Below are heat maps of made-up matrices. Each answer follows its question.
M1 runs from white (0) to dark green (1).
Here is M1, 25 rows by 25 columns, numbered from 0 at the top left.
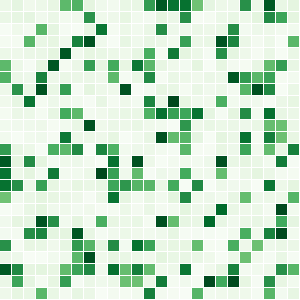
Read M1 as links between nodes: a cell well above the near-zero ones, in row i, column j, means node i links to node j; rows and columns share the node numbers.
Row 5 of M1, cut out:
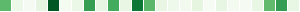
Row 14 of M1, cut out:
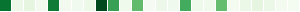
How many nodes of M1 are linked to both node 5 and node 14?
4
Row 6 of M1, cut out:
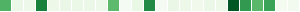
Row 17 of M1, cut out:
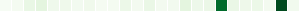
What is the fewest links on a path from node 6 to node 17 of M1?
3
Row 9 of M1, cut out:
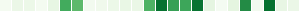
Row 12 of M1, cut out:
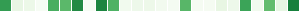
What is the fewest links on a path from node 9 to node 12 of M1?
1
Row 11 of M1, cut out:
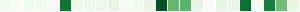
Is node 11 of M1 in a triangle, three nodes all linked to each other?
yes
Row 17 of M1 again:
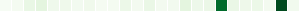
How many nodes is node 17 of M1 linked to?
2
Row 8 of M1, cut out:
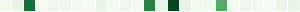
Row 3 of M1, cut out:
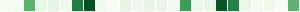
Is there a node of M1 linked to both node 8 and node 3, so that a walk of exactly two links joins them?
yes
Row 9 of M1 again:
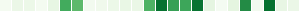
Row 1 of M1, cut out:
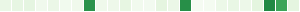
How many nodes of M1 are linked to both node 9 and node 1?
2
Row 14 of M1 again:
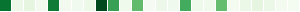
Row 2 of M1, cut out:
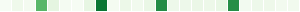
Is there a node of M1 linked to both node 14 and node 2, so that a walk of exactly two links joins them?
yes
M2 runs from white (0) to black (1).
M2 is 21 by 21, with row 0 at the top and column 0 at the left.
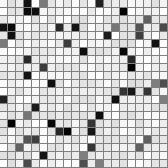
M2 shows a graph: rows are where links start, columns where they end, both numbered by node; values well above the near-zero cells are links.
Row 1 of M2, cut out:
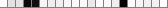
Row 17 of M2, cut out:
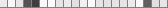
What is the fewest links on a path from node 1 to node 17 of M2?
2
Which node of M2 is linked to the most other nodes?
node 3
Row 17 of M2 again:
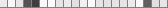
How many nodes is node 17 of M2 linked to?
3
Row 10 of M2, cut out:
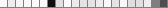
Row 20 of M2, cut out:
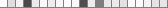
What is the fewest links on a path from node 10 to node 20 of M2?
1
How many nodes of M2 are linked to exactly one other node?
3
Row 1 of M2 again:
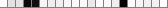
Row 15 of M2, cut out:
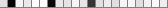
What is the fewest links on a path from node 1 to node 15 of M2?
1
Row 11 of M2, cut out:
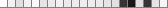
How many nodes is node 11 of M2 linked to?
3
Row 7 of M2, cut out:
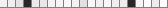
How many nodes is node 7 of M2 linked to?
2
